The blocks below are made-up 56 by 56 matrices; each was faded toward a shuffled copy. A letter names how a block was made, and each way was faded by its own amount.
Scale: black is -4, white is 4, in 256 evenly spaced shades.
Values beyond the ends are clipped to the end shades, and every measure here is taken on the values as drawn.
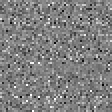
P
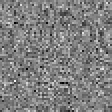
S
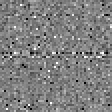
P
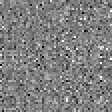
S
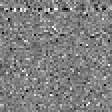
P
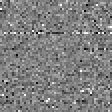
P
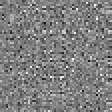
S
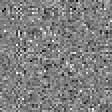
S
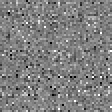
P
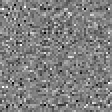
S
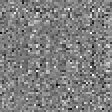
S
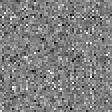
S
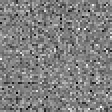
P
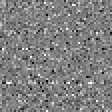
P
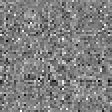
S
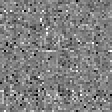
P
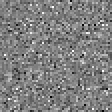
P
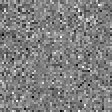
S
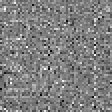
S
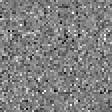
P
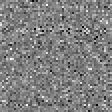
P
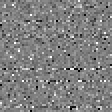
P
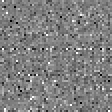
P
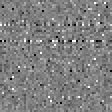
P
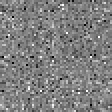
S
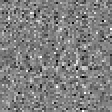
S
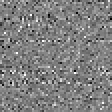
P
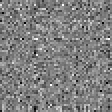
S
